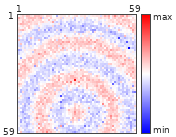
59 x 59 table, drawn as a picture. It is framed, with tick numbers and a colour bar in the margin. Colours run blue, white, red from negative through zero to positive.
Slope: none. Rings: centred on the bottom middle. Seam: none. Ninth with the lowest average: bottom middle. Histogram: bell-shaped.
